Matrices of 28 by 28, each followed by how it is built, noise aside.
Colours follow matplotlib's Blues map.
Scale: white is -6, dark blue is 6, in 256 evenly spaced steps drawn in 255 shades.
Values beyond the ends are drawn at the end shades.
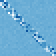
banded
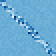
banded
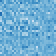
low rank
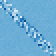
banded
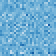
low rank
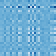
low rank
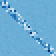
banded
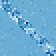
banded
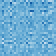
low rank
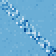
banded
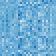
low rank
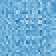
low rank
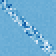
banded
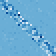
banded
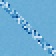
banded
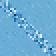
banded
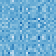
low rank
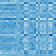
low rank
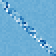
banded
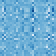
low rank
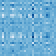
low rank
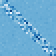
banded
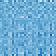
low rank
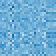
low rank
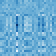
low rank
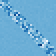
banded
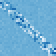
banded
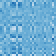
low rank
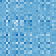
low rank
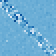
banded
